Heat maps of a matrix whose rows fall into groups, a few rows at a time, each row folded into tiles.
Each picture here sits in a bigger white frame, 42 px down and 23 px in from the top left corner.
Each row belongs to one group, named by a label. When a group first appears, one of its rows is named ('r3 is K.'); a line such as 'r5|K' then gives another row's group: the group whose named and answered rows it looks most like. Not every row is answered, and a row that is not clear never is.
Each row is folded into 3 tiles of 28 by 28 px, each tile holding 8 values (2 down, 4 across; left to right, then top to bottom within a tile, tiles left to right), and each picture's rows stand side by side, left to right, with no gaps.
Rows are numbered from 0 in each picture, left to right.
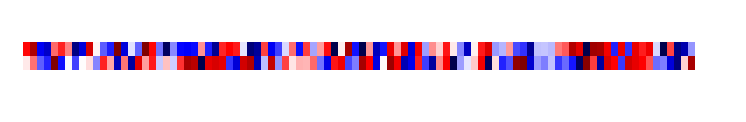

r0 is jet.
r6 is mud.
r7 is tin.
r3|mud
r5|tin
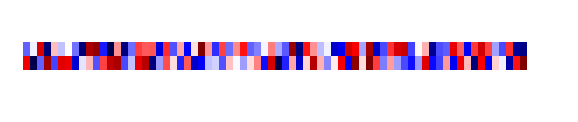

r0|mud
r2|mud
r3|mud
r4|jet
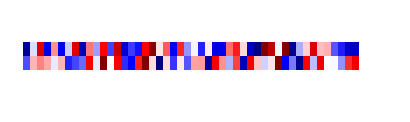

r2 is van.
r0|mud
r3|tin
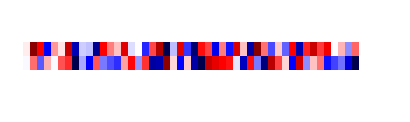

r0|jet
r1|mud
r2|mud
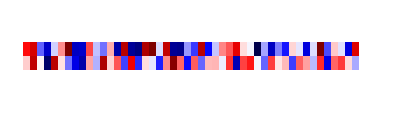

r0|jet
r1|van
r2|tin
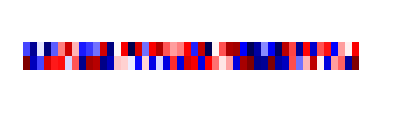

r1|mud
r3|mud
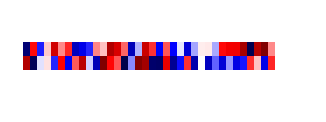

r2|mud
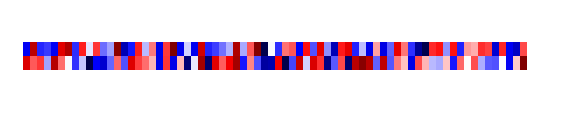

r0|jet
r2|jet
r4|van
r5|tin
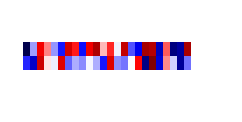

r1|van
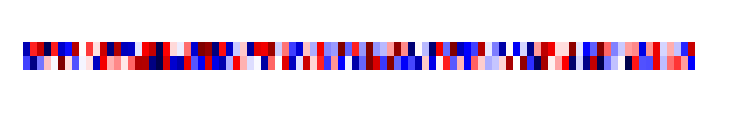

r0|mud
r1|jet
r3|jet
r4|jet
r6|mud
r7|van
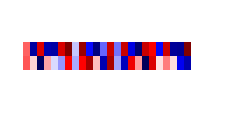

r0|van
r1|van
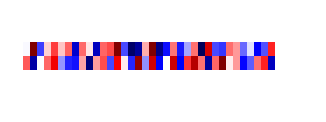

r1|jet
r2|van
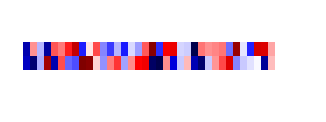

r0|mud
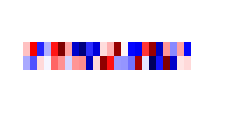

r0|tin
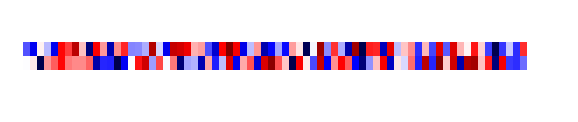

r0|van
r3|van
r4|mud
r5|jet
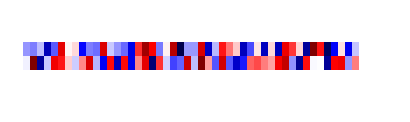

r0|van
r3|jet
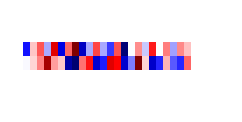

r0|mud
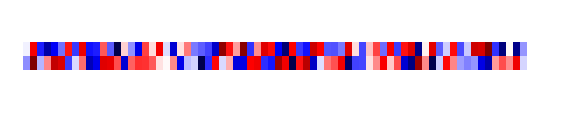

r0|jet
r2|mud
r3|van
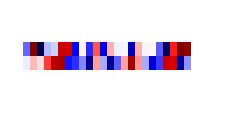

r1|mud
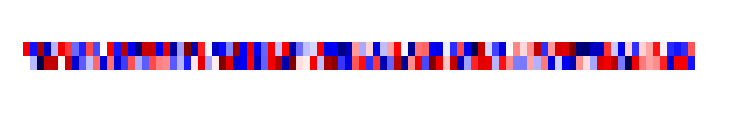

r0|van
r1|van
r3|tin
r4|tin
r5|van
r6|tin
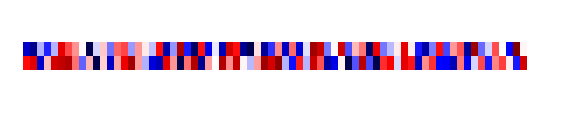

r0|van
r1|mud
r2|tin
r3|van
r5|mud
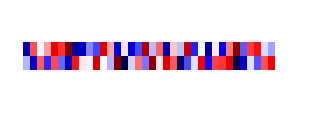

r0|tin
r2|jet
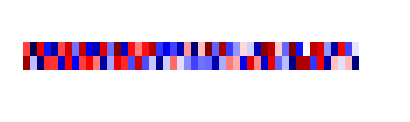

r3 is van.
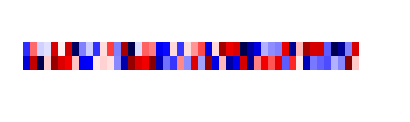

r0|jet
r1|van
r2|tin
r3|tin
